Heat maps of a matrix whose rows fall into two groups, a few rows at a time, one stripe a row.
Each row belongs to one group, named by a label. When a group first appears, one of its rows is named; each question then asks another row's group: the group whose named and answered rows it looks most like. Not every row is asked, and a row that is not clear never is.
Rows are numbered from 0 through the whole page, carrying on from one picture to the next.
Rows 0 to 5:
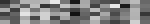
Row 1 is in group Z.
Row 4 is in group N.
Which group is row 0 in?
N
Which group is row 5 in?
N
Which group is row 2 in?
N
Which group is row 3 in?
N
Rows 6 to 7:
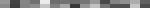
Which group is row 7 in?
N
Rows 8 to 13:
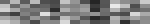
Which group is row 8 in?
Z
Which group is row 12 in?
Z
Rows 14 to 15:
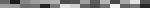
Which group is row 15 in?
Z
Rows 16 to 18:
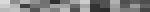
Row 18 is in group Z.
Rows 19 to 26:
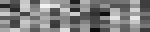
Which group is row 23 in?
N
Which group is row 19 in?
N
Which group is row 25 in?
N
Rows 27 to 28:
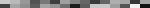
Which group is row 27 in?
Z
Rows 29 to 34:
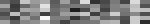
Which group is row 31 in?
N
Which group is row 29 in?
N
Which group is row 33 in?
N
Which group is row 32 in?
Z
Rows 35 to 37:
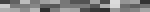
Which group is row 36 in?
Z
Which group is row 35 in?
N
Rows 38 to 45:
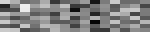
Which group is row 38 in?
Z
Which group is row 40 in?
N
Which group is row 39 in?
N
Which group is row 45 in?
Z
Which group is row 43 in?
Z
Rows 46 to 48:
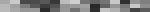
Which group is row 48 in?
Z
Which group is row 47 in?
Z
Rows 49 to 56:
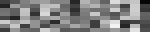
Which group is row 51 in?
N
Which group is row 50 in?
N
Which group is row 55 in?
Z
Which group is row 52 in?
N
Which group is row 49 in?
N
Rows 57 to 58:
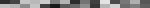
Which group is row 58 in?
Z
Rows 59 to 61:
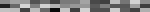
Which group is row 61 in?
Z
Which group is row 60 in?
N
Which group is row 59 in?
Z
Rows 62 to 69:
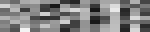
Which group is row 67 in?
Z
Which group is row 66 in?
Z
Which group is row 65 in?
N
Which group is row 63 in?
Z
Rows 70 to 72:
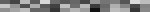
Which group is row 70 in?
N
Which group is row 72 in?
Z
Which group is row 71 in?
Z
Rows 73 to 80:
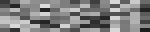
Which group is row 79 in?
Z
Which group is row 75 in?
Z
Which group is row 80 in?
N
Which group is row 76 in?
N
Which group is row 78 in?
Z
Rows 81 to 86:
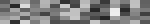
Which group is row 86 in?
N
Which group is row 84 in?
Z
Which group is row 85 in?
Z
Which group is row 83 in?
Z
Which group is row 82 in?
N
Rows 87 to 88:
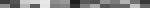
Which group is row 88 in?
N
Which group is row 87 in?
N
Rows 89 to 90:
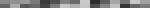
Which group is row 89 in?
Z
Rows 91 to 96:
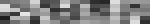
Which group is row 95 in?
N
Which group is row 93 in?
Z
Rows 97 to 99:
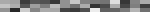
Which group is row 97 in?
Z
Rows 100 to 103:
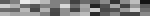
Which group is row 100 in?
N
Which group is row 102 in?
N
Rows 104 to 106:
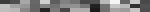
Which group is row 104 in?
N
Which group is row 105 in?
Z
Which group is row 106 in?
Z
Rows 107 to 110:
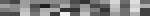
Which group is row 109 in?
N
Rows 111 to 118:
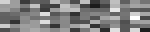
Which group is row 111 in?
Z
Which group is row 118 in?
N
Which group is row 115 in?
N
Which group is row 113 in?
Z
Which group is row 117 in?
Z
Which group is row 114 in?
N
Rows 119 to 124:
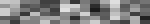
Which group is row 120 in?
Z
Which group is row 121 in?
Z
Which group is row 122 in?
Z
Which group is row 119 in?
Z
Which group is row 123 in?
N
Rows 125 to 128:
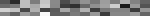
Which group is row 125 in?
N
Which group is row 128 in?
N
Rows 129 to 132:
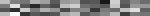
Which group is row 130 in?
Z
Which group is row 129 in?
Z
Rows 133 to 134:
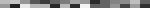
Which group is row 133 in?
Z
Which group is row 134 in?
N
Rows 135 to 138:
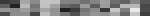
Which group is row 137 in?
N
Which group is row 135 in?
N
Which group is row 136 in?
N
